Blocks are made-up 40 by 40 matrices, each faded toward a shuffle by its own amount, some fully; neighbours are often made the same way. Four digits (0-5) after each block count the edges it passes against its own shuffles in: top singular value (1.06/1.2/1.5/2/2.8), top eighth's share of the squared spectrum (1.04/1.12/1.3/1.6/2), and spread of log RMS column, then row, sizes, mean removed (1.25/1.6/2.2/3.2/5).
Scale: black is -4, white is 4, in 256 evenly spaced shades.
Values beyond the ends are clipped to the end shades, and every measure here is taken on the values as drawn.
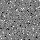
0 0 0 0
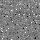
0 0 0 0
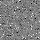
0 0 0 0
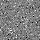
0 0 0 0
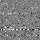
3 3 0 2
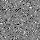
1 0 0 0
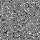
2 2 0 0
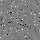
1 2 0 1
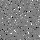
0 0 0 0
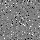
1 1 0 0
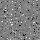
2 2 1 0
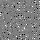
3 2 1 0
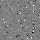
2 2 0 0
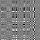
5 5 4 3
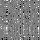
4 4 2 1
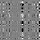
4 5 3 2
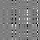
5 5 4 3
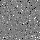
0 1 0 0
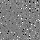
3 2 1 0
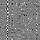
4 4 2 1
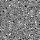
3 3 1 1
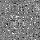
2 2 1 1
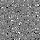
3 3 1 1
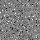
2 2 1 0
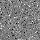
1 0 0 0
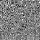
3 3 1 1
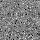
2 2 0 0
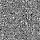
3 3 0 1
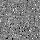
2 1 0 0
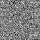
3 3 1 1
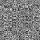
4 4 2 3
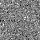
2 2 0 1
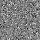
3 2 0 0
